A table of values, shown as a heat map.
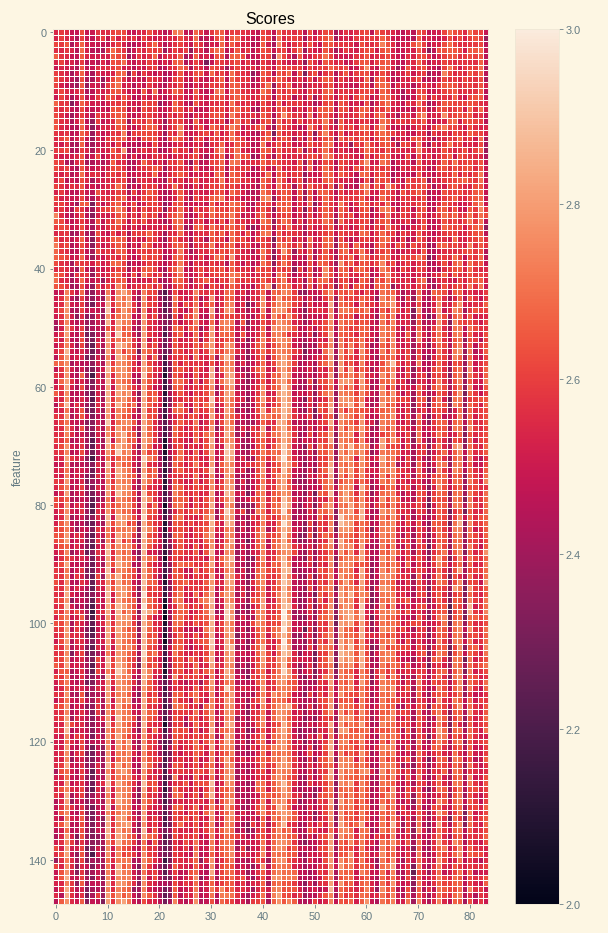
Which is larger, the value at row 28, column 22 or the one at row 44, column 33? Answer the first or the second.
the second
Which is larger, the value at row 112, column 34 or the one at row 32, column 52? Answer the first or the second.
the first
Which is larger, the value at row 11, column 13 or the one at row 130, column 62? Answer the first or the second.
the first
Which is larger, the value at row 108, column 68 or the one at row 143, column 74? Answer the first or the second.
the second
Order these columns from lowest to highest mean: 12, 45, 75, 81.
81, 75, 45, 12
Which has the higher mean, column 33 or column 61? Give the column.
33
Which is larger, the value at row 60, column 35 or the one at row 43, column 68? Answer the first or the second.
the second
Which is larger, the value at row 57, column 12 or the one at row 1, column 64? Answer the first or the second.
the first
